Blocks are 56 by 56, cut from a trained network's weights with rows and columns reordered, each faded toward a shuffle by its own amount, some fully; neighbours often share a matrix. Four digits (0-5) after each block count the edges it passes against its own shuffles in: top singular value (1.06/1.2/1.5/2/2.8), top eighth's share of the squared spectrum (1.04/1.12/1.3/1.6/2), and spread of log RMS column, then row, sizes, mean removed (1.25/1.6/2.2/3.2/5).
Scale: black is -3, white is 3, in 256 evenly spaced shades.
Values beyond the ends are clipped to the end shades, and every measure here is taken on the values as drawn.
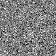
2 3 0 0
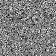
0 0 0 0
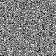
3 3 1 1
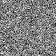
1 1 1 0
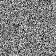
0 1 0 0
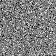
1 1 0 0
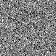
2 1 0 0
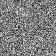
0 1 0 0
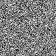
0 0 0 0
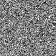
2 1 0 0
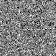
2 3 1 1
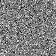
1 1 0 0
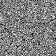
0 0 0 0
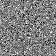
0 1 0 0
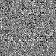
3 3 1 1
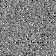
2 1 0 1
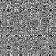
3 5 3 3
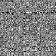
3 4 2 2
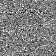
1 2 0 1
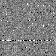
3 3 0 1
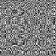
4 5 3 2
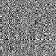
3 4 2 2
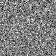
1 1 0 0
